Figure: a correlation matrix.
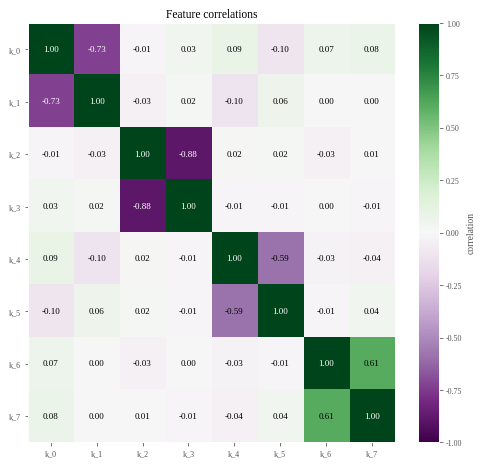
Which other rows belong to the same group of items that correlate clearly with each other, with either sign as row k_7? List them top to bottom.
k_6
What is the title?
Feature correlations
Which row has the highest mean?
k_7
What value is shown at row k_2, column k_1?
-0.03
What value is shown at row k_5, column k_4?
-0.59
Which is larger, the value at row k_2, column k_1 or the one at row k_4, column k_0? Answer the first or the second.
the second
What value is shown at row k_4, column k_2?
0.02
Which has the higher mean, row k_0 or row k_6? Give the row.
k_6
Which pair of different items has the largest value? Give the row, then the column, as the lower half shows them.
k_7, k_6
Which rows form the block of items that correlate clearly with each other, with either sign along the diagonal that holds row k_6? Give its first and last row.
k_6 to k_7
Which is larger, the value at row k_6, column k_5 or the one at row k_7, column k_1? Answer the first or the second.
the second
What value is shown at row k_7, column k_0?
0.08
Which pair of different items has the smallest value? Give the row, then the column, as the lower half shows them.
k_3, k_2
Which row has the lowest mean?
k_2
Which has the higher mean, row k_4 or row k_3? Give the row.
k_4
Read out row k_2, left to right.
-0.01 -0.03 1.00 -0.88 0.02 0.02 -0.03 0.01
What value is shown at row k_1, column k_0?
-0.73
